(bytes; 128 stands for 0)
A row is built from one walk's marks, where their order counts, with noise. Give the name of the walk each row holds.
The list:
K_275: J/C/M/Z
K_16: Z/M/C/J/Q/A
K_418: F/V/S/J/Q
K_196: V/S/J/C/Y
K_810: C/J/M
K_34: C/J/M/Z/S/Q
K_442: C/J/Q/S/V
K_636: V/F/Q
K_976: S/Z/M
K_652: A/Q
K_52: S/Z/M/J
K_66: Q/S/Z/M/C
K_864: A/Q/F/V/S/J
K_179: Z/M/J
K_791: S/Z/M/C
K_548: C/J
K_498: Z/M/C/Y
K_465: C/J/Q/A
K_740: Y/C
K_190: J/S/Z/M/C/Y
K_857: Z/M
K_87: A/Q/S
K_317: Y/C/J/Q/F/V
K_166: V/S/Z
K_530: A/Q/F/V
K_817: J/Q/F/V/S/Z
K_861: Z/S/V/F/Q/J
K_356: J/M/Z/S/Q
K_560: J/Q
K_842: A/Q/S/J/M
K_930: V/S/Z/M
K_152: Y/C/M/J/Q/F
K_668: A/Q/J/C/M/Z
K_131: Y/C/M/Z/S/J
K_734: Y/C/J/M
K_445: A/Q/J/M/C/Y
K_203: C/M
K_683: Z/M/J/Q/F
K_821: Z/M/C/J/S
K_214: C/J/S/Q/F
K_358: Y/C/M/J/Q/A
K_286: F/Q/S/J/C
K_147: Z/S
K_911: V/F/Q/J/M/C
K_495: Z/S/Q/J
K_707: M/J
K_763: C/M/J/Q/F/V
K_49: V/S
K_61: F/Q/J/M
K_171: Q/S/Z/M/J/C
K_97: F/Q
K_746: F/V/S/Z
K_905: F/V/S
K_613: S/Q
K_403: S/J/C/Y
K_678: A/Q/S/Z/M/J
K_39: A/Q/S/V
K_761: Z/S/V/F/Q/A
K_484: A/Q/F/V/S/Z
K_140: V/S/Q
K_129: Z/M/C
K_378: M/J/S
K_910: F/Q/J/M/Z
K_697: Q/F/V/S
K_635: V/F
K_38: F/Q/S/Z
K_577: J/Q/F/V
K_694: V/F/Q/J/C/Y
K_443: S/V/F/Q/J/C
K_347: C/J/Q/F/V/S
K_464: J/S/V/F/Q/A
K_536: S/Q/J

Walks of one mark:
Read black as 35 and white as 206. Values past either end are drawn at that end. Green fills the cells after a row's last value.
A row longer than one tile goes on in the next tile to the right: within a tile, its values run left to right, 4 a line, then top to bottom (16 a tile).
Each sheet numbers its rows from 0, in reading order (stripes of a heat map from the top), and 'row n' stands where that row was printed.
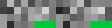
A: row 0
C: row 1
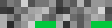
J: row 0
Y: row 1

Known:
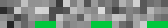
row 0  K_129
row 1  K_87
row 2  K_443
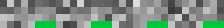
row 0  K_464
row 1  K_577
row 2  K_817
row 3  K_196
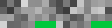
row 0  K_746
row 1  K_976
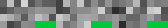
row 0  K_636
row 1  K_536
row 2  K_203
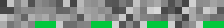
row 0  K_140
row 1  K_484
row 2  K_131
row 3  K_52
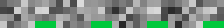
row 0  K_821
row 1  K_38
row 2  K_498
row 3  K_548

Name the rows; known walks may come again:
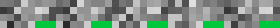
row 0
K_275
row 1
K_179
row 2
K_131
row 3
K_861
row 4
K_791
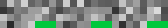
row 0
K_560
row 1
K_636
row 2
K_445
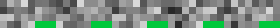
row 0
K_443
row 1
K_746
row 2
K_286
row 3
K_548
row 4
K_652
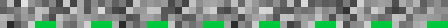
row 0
K_683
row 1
K_842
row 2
K_857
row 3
K_976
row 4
K_668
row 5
K_577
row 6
K_52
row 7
K_442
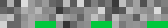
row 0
K_817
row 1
K_97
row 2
K_87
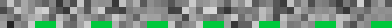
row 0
K_16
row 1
K_378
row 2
K_140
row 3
K_821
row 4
K_694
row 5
K_39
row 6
K_905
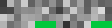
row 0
K_536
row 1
K_358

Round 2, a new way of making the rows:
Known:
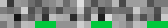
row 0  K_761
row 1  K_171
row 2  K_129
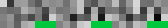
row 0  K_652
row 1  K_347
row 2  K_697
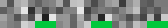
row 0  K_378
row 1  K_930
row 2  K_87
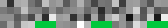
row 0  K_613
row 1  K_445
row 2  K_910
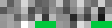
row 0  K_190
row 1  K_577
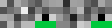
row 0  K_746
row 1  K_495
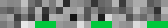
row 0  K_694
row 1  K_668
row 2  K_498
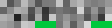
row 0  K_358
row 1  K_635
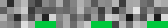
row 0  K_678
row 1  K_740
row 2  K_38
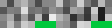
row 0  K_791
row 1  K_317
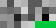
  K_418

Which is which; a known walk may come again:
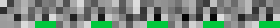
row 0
K_275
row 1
K_214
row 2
K_697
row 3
K_443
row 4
K_347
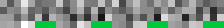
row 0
K_190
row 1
K_577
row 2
K_560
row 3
K_358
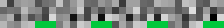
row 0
K_129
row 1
K_464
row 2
K_38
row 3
K_418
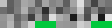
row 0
K_740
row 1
K_171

